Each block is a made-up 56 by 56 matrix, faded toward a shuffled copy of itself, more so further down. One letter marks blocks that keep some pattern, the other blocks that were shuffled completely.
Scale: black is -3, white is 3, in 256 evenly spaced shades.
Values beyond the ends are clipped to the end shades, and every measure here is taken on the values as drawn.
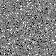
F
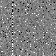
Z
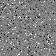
F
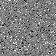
F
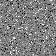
F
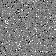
F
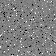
F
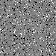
Z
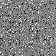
Z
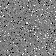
F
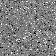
F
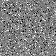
F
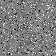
F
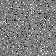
F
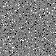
Z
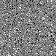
Z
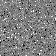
F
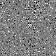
Z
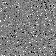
F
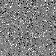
Z
